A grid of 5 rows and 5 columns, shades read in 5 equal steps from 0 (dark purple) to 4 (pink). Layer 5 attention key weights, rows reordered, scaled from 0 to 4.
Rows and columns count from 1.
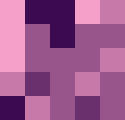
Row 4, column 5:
2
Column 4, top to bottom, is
4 2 2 3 1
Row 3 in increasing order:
2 2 2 3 4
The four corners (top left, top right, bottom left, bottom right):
4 3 0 2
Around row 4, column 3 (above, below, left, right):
2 2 1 3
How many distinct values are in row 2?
3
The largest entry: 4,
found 4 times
